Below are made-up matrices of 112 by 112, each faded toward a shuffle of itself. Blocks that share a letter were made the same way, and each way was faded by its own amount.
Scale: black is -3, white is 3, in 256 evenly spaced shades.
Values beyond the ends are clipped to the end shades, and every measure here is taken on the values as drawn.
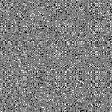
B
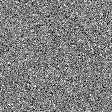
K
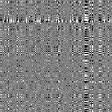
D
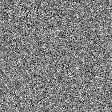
K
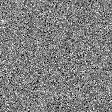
K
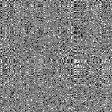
B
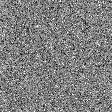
K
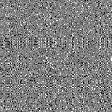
B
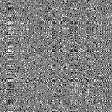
B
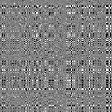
D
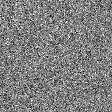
K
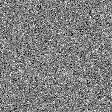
K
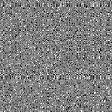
B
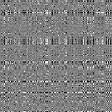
D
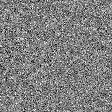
K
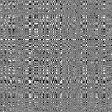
D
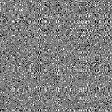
B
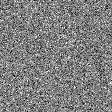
K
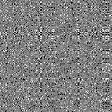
B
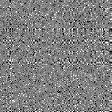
B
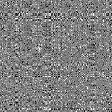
B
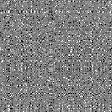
B
